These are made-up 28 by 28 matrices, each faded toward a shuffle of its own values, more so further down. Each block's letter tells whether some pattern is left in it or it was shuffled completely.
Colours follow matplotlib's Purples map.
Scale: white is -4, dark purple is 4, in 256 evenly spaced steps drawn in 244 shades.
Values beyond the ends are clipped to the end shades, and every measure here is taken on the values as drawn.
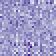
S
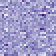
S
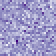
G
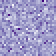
G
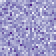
G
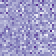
S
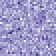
G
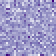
S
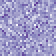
G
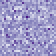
S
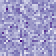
S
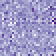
S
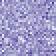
S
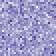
G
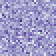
G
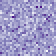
G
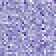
S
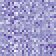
S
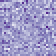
S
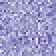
S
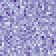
G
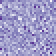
S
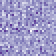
S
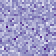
G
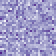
S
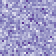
G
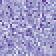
S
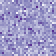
G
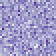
G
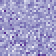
G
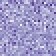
S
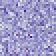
G
